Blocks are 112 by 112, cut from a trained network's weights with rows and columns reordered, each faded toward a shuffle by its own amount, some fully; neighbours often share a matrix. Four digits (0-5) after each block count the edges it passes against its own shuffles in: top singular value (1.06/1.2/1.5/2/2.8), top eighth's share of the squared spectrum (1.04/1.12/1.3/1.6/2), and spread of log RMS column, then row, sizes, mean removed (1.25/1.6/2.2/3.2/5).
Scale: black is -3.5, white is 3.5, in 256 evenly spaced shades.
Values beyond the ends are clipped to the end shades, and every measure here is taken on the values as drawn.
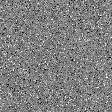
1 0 0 0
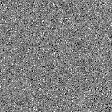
3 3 1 1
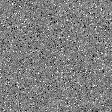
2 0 0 0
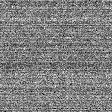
4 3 1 2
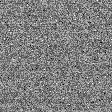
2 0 0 0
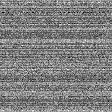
5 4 1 3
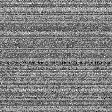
5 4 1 3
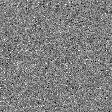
2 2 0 1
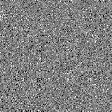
3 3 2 2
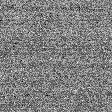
2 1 0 0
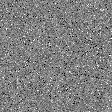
1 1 0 0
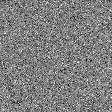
1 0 0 0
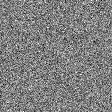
0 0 0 0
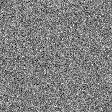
0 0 0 0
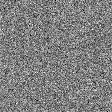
1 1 0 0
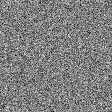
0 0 0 0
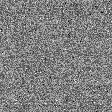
1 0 0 0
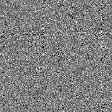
4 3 2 2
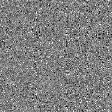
3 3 2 1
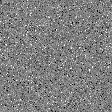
1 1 0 0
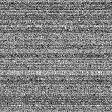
5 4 1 2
